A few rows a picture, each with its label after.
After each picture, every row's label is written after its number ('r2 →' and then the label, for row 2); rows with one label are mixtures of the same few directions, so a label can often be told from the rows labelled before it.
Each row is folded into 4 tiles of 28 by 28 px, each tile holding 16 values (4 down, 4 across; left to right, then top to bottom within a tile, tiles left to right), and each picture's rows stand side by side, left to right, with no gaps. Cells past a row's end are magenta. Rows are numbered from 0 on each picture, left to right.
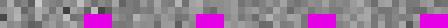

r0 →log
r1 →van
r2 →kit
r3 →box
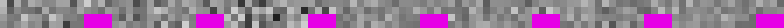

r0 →van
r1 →box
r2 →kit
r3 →kit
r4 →log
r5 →box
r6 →van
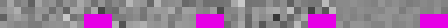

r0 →log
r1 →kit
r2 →box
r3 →kit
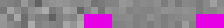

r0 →kit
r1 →box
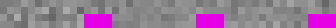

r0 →kit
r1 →van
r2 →box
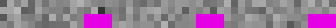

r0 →log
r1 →box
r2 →van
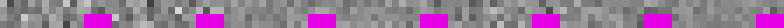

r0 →van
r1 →log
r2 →van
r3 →box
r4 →box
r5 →van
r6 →log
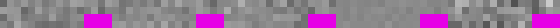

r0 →log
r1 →box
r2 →van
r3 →box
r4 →box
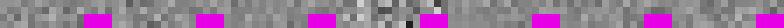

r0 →kit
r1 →kit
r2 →van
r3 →box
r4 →van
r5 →van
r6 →log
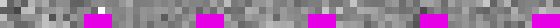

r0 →log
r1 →box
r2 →log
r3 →van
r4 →van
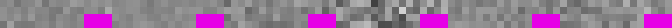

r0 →kit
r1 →log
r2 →log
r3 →log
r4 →box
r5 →van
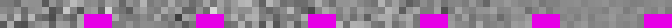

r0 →kit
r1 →log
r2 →box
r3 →kit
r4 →kit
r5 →kit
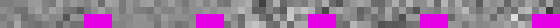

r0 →log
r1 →van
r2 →log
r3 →log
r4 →log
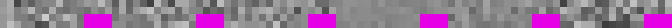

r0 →kit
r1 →van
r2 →box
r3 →box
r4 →log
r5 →log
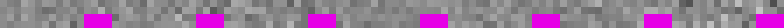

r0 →box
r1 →log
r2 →van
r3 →kit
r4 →kit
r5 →van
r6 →box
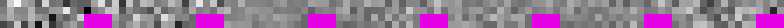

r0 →box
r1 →van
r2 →van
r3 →box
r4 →kit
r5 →box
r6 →log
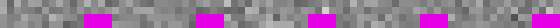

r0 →van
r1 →van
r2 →log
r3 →kit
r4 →log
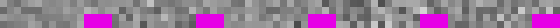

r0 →van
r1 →kit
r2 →box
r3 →box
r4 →box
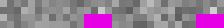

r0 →log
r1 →log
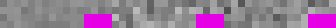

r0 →log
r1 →log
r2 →van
